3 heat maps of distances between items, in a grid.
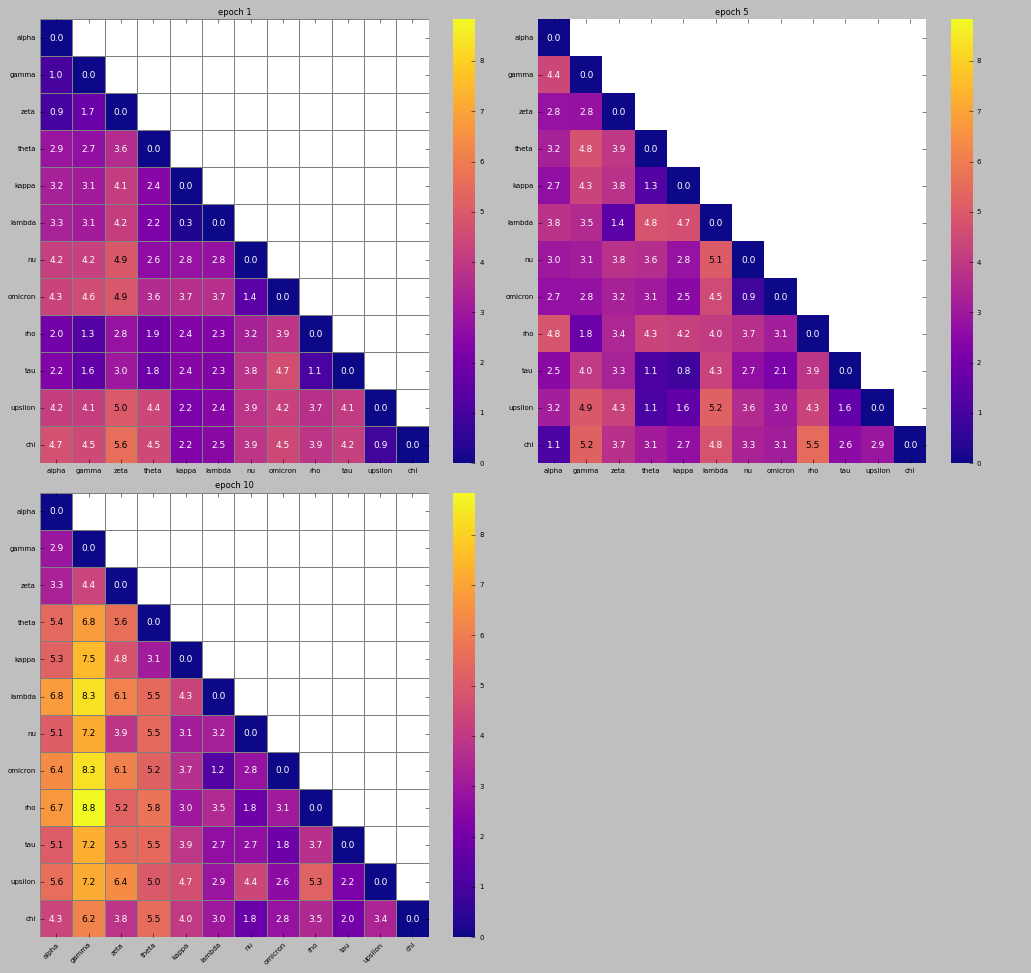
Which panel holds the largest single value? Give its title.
epoch 10
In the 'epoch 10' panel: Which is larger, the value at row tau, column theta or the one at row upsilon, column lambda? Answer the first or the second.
the first
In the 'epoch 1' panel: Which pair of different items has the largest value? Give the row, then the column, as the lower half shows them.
chi, zeta
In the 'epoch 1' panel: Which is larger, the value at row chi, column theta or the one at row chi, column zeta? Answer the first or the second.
the second
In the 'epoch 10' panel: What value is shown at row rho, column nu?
1.8
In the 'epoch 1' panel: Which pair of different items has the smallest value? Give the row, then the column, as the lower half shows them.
lambda, kappa
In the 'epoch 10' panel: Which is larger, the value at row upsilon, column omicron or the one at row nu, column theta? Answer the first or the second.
the second
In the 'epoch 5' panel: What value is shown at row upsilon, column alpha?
3.2
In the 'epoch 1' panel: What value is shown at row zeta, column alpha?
0.9
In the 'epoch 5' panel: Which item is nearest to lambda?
zeta
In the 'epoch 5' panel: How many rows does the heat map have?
12
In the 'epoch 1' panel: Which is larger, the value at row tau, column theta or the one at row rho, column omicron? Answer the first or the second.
the second
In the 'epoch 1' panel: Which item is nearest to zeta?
alpha
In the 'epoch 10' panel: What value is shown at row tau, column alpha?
5.1
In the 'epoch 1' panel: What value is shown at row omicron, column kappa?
3.7
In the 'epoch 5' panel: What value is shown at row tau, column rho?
3.9
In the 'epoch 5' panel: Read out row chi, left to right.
1.1 5.2 3.7 3.1 2.7 4.8 3.3 3.1 5.5 2.6 2.9 0.0
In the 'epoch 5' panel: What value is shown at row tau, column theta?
1.1
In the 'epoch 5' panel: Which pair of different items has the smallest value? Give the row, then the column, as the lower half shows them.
tau, kappa
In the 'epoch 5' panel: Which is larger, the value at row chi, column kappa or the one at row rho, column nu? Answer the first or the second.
the second
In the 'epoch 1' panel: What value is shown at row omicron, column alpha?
4.3
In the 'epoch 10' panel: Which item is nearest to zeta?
alpha
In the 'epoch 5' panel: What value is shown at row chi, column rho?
5.5
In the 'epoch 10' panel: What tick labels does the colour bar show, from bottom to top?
0, 1, 2, 3, 4, 5, 6, 7, 8
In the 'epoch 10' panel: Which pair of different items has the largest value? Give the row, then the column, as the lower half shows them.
rho, gamma
